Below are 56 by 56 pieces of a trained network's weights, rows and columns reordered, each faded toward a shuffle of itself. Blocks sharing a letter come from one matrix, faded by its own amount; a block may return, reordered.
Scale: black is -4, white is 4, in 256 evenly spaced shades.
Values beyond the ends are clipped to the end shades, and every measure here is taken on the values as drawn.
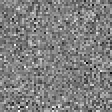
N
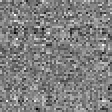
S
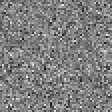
N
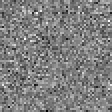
N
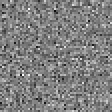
N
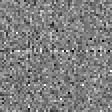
N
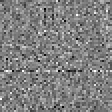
N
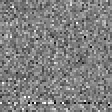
N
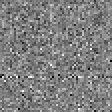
N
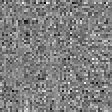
S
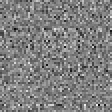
S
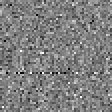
N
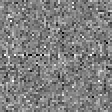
N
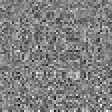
S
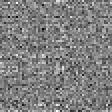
S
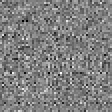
S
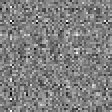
S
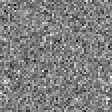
N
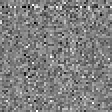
N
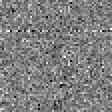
N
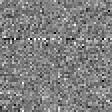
N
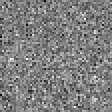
N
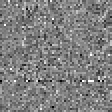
N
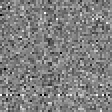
N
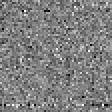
N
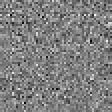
S
